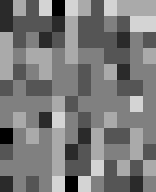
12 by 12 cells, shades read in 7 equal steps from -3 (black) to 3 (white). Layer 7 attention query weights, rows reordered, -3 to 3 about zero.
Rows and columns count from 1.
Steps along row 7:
same same same up down up same same same up down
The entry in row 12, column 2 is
0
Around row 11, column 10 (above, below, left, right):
0 -1 -1 -1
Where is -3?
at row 1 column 5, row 9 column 1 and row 12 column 6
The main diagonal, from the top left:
-2 -1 0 1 0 0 0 0 -1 0 -1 0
